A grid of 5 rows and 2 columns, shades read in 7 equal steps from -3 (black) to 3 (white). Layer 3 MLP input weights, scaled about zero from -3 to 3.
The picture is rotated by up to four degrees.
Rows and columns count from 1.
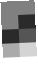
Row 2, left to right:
0 -2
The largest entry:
3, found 2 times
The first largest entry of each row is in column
1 1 2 2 1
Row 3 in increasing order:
-2 -1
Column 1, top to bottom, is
0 0 -2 1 3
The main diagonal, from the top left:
0 -2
